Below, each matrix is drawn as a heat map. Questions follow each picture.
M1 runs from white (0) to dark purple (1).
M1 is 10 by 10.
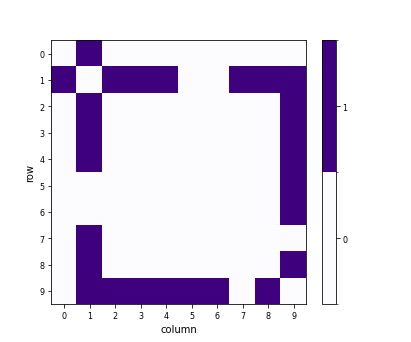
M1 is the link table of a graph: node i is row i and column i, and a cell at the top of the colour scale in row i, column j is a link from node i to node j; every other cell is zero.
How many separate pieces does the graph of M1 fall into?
1
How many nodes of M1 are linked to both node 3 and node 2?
2
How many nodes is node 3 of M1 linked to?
2
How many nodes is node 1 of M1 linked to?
7
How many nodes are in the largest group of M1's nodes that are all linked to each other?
3
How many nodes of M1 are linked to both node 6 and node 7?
0
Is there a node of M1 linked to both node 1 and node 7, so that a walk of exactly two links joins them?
no
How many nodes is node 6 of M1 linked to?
1
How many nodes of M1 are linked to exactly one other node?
4
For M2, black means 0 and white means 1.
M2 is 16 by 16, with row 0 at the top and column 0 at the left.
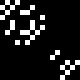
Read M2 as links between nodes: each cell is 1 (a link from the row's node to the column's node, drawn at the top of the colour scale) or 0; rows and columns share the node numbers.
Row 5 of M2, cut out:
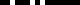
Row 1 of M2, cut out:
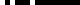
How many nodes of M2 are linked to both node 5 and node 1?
2
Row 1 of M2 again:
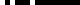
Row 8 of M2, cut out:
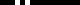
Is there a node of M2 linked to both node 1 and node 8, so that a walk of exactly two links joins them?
no
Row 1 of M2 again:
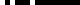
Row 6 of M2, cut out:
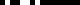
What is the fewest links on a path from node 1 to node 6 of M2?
1
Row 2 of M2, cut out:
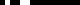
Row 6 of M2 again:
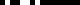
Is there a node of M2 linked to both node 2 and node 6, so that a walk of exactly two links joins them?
yes
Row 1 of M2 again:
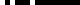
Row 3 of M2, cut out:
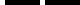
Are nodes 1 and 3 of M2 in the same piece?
yes
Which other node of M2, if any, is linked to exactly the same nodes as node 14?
none
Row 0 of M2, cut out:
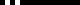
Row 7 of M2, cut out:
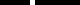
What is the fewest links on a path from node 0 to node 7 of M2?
3
